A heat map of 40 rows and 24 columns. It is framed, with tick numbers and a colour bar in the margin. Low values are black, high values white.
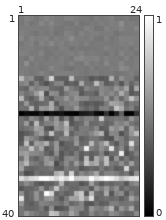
The distribution is heavy-tailed on both sides. Rows 20 and 33 differ from the rows beside them. A horizontal seam about 30% of the way down splits the table, and the top part is calmer. No overall slope runs across the table.
